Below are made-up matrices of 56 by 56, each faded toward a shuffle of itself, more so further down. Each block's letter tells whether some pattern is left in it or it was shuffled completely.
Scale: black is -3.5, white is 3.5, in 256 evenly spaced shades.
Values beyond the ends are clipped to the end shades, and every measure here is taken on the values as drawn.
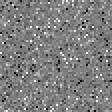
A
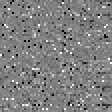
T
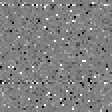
T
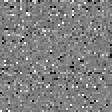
T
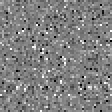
T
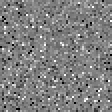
A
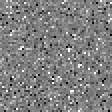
A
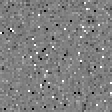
A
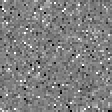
A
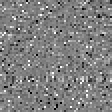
T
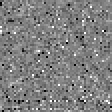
T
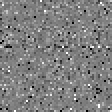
T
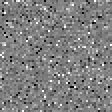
A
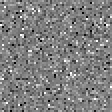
A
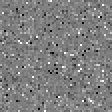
A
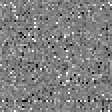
T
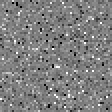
A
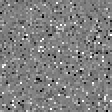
A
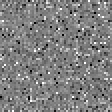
T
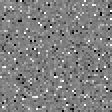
A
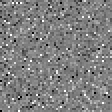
A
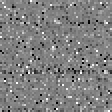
T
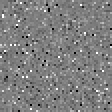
A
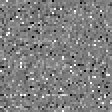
T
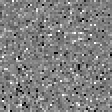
A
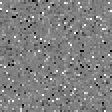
A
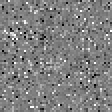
T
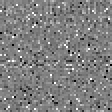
T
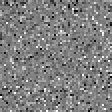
A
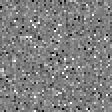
A
